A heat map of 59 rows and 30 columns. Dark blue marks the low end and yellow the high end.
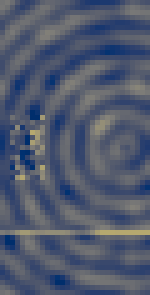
Odd lines: row 47. Average level on the scale: 30%. Rings: centred on the middle right. Slope: none. Roughest part: middle left. Odd patch: rougher, in the middle left.
